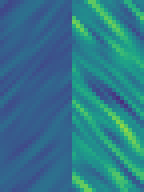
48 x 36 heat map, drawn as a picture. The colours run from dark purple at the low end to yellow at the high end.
It is made of 1 by 2 panels. Panel 1,1: low, slanting up to the right, faint in contrast. Panel 1,2: middling, slanting down to the right, strong in contrast.
